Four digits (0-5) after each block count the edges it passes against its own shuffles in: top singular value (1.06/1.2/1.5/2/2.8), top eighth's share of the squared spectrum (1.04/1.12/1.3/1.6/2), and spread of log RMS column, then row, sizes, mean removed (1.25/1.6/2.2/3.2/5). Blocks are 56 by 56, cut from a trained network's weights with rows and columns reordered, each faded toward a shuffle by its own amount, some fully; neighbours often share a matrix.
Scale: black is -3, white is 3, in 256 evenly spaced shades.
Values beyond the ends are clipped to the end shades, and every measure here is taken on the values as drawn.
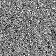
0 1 0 0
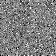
1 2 0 1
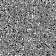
0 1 0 0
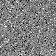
0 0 0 0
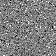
1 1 0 0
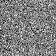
0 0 0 0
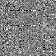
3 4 2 2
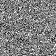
1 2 0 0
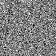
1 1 0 0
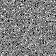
0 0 0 0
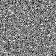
0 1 0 0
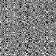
3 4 3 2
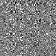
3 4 2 2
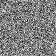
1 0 0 0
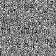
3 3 1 1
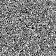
0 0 0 0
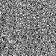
2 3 0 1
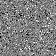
0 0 0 0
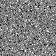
1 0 0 0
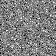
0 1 0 0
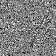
2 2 1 1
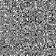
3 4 2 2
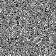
1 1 0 0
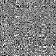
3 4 3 2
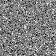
1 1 1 0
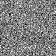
2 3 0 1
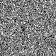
0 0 0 0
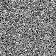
1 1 0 0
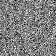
1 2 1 0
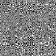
3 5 2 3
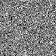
3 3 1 1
